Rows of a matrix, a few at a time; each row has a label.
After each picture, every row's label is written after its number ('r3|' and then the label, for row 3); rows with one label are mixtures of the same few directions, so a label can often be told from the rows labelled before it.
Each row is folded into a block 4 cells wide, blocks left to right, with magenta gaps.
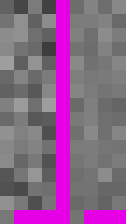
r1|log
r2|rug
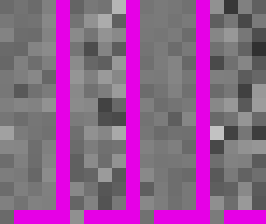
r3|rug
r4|rug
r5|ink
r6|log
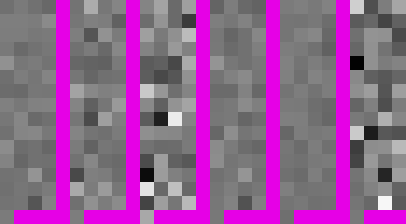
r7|log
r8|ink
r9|ink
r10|log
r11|rug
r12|log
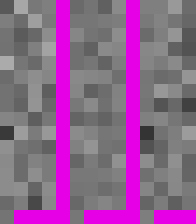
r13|log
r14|rug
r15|rug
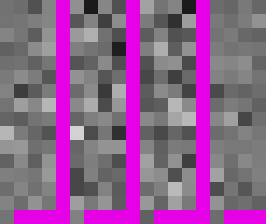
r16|rug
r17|log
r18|rug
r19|ink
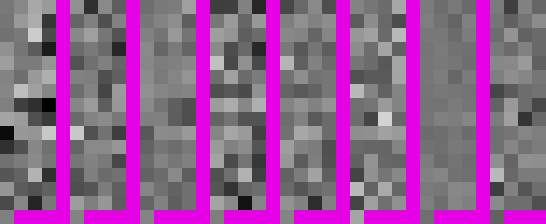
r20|rug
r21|log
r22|rug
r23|log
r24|log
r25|ink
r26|rug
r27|ink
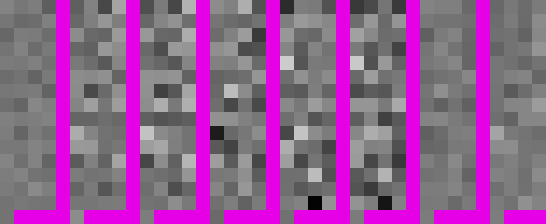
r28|rug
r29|rug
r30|rug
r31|rug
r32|log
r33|log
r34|rug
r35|rug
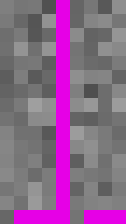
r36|rug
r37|rug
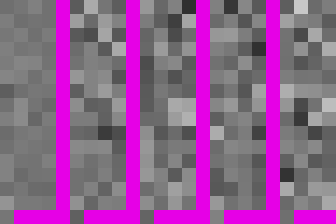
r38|ink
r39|ink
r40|rug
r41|log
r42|ink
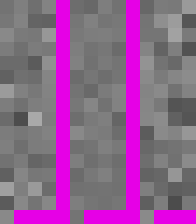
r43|ink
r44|log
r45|rug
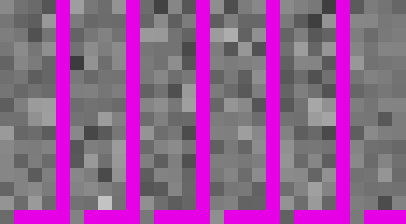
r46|rug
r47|log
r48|log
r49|ink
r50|rug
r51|log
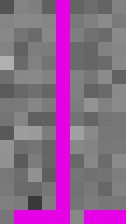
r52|log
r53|rug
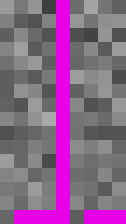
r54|rug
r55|ink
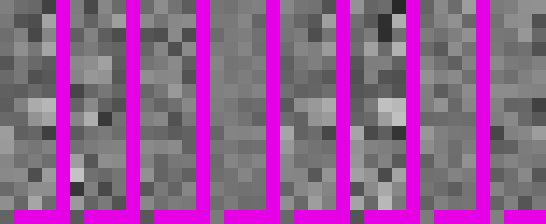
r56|rug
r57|ink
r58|ink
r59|rug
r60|rug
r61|rug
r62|rug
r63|rug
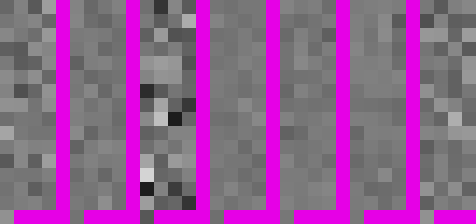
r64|rug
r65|log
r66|ink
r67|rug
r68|rug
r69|rug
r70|ink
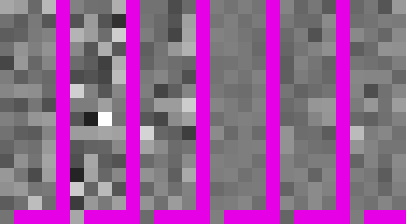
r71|log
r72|ink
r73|rug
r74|log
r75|rug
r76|rug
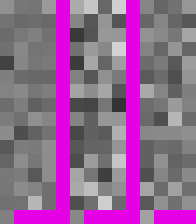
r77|log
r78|log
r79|ink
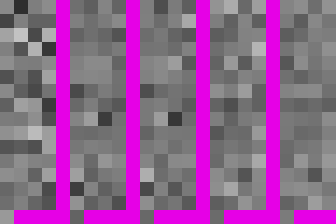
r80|ink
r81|ink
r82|ink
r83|log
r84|log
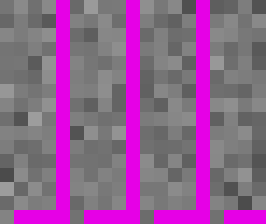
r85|ink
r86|log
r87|rug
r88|log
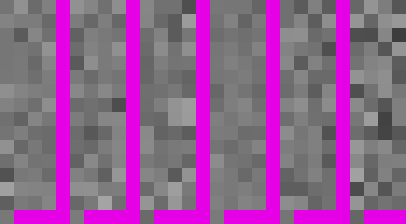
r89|ink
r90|log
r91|rug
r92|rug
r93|log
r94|ink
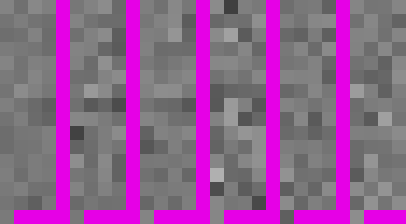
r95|rug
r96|rug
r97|rug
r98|ink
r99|ink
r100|ink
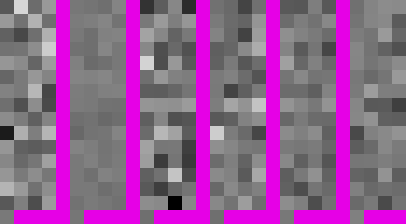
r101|log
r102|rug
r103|log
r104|rug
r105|log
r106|rug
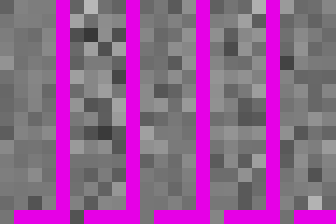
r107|log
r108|ink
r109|rug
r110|rug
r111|log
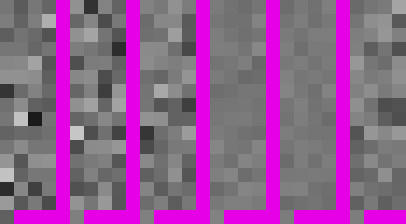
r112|ink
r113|log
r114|rug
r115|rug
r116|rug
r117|rug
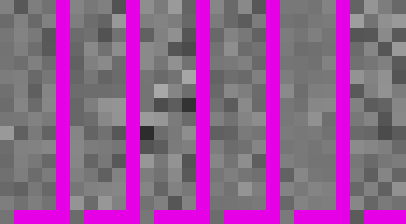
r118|log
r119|rug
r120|rug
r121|rug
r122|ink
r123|ink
